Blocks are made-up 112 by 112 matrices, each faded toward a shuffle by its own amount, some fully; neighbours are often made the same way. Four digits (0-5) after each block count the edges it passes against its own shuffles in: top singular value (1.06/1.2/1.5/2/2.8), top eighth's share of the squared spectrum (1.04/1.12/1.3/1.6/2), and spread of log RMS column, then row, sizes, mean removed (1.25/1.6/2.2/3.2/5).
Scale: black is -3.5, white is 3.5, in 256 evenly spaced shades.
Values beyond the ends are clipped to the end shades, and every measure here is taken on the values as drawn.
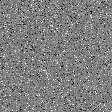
0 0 0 0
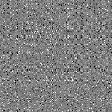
5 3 2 2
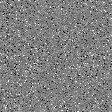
3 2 1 0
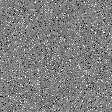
2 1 0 0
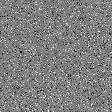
0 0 0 0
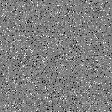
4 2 1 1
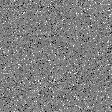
3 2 1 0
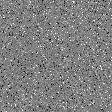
2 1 0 0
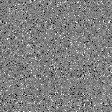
4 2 1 1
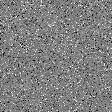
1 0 0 0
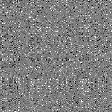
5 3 2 2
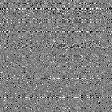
5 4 2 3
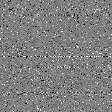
4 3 0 2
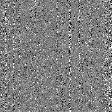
2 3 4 0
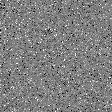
0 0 0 0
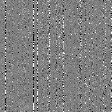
3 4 4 0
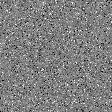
0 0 0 0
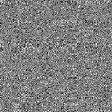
4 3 2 2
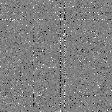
3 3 2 2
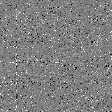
2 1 1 1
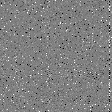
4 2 1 0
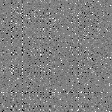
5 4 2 2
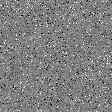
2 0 0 0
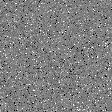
1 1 0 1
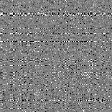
5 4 2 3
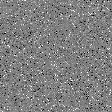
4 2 1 0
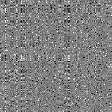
5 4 3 2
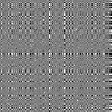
5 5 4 4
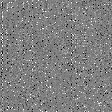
4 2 2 0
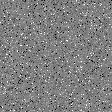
0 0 0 0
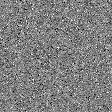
0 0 0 0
